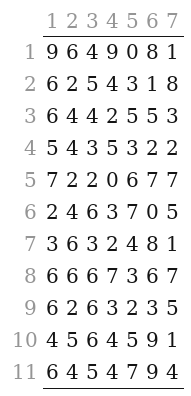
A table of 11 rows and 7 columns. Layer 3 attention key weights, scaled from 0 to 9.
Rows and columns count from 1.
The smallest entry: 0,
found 3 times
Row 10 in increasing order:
1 4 4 5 5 6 9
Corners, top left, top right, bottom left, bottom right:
9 1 6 4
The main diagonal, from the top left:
9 2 4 5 6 0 1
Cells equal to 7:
7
